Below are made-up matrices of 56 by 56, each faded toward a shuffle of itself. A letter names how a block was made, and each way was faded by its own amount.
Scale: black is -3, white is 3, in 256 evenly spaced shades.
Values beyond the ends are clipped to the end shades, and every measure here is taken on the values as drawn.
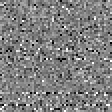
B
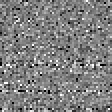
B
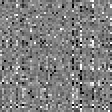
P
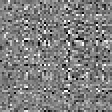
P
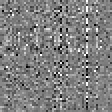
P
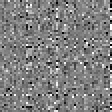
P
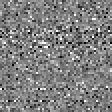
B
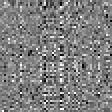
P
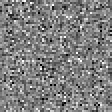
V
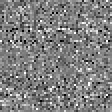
B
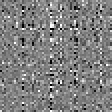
P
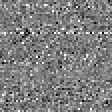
B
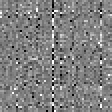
P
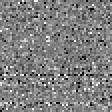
B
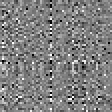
P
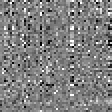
P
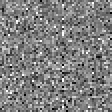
V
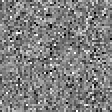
V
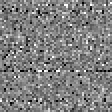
B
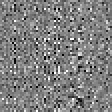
P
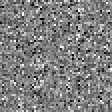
V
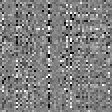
P
